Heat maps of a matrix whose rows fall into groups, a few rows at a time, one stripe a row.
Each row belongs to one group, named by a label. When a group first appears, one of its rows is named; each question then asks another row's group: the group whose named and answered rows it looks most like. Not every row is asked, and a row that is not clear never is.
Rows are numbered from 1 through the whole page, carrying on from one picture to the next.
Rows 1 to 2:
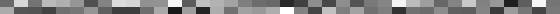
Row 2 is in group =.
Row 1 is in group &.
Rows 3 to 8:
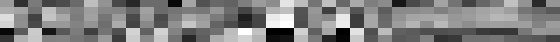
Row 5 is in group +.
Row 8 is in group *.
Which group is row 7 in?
*
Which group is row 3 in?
=
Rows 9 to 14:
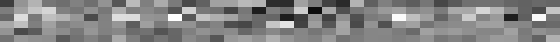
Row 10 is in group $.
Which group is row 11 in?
&
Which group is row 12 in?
+
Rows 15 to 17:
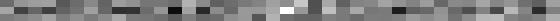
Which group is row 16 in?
=
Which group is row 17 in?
$
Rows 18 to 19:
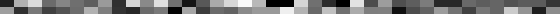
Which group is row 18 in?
*
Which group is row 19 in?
=
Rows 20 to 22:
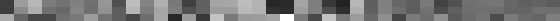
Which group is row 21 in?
*
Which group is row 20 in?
*
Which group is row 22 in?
=
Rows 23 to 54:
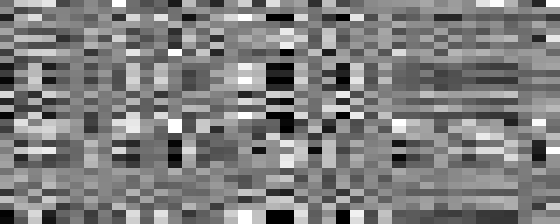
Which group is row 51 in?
+
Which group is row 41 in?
&
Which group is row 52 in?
$
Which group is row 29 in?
=
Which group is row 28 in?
$
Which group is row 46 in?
=
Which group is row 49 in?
+
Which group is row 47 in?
&
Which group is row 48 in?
+
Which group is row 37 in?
*
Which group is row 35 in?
*
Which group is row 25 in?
*
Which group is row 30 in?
&
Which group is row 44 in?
$
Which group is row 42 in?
$
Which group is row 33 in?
*
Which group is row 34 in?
*
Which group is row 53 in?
*
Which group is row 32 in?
*
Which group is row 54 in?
*
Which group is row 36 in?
+
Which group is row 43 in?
=
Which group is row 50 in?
*
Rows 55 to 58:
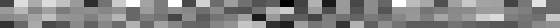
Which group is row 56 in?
+
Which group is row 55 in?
&
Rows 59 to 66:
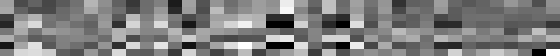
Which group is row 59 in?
=
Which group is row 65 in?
*
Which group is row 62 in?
*
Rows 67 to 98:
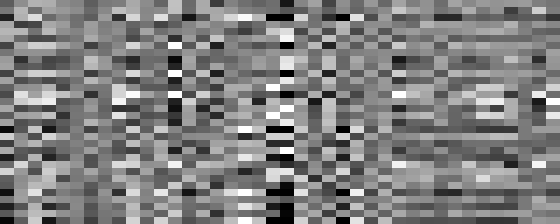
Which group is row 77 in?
&
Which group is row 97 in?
&
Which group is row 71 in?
+
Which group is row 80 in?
&
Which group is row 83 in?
$
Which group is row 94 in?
*
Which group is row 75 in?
=
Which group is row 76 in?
=
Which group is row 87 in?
*
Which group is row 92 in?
$
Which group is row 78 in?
=
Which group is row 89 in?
*
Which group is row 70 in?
+
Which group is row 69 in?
*
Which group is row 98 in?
*
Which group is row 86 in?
+
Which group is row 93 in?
&
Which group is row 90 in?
&
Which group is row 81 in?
$
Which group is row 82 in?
=
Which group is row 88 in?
=
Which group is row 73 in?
&
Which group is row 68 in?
&
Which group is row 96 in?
*
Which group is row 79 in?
$
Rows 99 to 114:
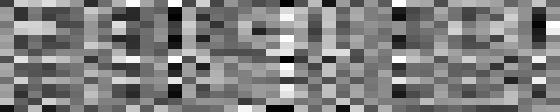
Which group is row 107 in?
&
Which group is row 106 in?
+
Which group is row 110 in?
&
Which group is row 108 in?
=
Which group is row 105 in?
=
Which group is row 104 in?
=
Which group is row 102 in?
$
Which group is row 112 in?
=
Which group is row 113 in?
+
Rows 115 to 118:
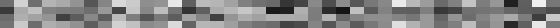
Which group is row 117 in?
$
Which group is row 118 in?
&
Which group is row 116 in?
*
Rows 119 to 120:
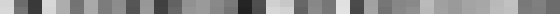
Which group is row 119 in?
+
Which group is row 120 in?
+
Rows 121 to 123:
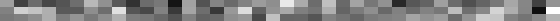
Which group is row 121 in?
=
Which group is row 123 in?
$
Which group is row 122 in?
$
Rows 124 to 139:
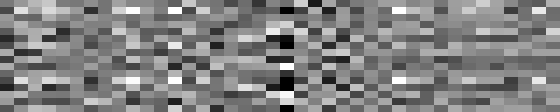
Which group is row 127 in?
+
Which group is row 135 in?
&
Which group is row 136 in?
*
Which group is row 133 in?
=
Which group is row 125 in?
&
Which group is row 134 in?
&
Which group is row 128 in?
$
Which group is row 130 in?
&
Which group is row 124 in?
$
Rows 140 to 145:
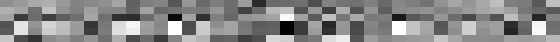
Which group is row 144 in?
&
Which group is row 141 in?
+
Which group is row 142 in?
=
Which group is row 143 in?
&
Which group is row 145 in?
+
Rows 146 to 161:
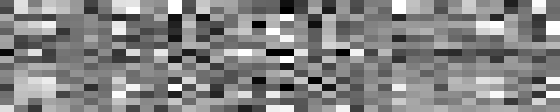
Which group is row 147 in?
&
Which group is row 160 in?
&
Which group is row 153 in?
*
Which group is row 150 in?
$
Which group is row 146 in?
&
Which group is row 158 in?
&
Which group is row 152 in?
+
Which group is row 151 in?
=
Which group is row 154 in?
=
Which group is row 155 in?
&
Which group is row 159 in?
$
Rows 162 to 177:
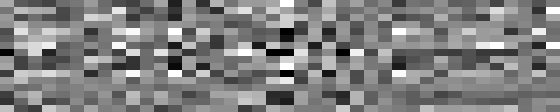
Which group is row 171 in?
=
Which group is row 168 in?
$
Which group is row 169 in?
*
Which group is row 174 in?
+
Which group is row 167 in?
&
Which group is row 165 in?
+
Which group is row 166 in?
&
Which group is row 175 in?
*
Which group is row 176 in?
*
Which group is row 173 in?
+
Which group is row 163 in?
$
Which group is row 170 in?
=
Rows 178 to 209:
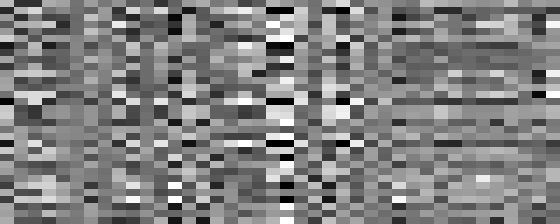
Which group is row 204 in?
&
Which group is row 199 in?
+
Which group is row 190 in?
+
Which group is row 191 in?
$
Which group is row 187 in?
*
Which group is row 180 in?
=
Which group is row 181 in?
$
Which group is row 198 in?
*
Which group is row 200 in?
&
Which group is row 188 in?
$
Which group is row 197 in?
+
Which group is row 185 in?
*
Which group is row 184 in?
*
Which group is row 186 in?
=
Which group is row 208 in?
+
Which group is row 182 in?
=
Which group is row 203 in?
$
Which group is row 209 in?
=
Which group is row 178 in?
+
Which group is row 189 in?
=
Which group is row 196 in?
&
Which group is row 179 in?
*
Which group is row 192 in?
*
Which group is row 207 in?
=
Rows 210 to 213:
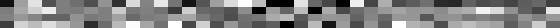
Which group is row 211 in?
$
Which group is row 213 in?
&
